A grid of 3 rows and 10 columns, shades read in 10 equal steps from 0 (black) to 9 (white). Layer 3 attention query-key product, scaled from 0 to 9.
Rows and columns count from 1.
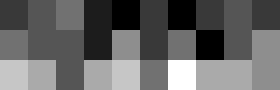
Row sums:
19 30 59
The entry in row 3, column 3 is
3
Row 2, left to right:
4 3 3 1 5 2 4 0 3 5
